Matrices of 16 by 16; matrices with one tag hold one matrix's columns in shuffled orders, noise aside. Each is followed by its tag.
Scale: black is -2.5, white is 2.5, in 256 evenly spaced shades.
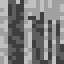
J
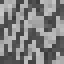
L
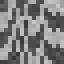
L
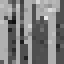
J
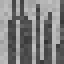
J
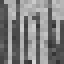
J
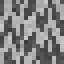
L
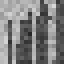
J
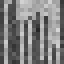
J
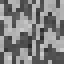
L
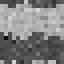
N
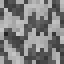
L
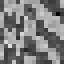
L
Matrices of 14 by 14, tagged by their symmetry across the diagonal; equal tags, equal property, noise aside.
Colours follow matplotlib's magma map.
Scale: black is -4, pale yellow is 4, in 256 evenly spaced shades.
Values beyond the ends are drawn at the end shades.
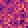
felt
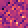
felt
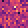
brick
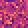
brick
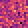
brick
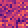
brick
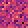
felt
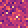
felt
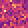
brick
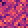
felt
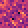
felt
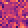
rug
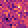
rug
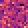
brick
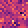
rug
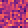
rug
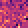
rug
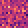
brick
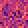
brick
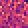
brick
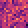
brick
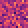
rug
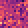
rug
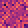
felt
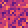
felt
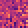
rug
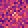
felt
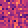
rug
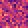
rug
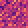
felt
